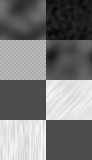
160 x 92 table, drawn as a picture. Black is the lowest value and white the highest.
The table splits into 4 rows of 2 panels. Panel 1,1: low, smooth. Panel 1,2: very low, blotchy, faint in contrast. Panel 2,1: high, checkered, faint in contrast. Panel 2,2: low, smooth. Panel 3,1: low, flat. Panel 3,2: very high, slanting up to the right, faint in contrast. Panel 4,1: very high, streaked downward, faint in contrast. Panel 4,2: low, flat.
